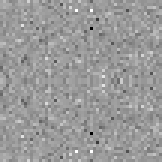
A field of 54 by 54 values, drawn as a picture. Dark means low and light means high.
No row or column stands out. There is no overall slope. It is mirror symmetric from top to bottom. Overall the values sit about 60% of the way up the scale. A few values lie far out on both sides of the bulk. There are no regular stripes.
